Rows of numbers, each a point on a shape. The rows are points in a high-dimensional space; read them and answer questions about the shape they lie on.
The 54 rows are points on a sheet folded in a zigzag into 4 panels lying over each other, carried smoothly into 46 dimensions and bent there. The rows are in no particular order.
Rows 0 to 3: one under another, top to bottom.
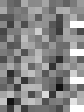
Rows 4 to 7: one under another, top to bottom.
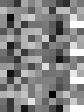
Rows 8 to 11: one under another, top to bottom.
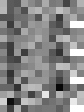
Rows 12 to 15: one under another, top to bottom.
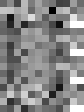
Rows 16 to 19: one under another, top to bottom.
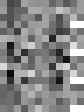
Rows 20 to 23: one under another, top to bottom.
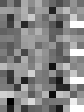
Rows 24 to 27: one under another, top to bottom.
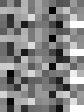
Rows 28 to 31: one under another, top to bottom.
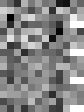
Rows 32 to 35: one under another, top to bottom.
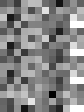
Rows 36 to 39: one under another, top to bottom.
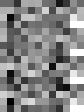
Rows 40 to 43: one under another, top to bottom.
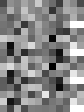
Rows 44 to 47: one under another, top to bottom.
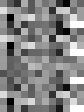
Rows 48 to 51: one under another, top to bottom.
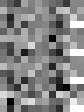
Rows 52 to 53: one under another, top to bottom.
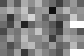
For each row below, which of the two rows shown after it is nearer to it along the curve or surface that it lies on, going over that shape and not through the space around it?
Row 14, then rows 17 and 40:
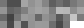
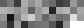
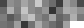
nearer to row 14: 40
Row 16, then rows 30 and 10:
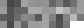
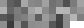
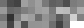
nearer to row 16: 10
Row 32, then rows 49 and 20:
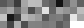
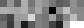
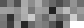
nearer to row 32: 20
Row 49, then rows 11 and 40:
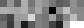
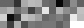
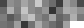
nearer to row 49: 40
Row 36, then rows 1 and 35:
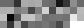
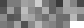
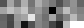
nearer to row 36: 1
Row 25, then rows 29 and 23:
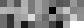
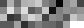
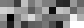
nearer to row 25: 23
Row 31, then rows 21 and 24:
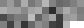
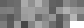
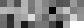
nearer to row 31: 24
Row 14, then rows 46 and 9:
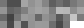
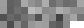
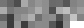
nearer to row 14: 46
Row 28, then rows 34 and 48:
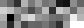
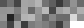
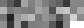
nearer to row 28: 48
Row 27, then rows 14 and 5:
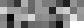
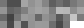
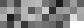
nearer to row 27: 14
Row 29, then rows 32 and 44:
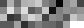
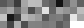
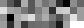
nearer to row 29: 32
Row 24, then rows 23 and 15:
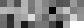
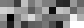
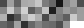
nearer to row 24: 23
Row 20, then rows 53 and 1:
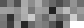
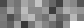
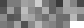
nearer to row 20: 53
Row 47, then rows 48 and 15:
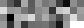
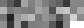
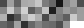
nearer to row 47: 48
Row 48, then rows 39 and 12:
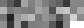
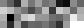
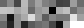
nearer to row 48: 39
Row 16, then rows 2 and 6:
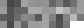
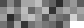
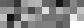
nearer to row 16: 2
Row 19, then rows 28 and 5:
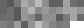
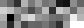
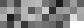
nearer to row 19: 5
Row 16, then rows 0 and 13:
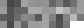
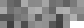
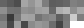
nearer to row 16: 13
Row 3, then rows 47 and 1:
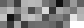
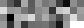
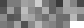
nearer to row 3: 1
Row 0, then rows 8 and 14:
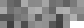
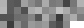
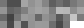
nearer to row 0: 8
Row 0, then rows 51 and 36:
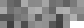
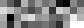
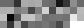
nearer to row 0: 51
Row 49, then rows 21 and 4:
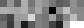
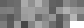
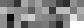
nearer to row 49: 4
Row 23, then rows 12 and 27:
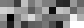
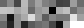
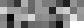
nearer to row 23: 12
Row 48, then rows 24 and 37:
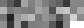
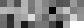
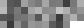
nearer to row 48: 37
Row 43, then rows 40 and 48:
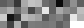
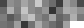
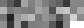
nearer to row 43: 40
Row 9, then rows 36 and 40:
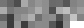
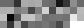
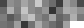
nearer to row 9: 40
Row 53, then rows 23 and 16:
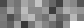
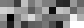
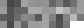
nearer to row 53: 16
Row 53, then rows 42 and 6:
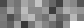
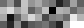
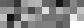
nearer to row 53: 6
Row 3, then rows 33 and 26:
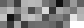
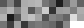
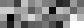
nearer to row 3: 33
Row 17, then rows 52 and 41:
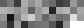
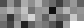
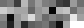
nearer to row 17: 52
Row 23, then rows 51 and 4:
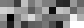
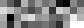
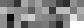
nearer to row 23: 51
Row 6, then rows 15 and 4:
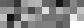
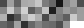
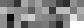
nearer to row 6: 15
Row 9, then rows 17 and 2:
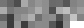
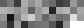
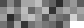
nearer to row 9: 17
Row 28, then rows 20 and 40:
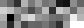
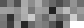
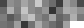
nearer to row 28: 20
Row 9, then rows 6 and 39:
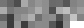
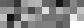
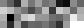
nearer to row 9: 39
